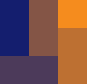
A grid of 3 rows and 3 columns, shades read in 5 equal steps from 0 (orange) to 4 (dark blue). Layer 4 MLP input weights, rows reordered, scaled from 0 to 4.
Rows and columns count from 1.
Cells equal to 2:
2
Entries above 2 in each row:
1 1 2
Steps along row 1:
down down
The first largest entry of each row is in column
1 1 1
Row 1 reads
4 2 0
